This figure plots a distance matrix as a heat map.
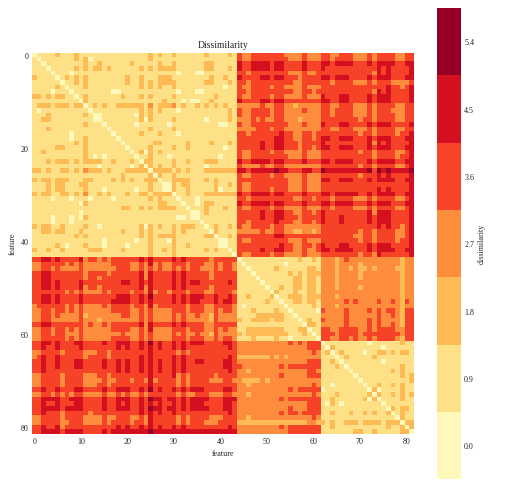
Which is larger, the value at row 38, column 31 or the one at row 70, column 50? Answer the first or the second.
the second
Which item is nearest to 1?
12
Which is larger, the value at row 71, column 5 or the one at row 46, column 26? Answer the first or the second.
the first
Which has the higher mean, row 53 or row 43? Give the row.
53
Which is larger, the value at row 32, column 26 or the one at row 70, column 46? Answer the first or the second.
the second
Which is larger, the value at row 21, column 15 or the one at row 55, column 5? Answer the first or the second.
the second
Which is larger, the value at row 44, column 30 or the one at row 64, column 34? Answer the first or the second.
the first
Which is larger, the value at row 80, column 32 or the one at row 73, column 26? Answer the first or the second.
the first
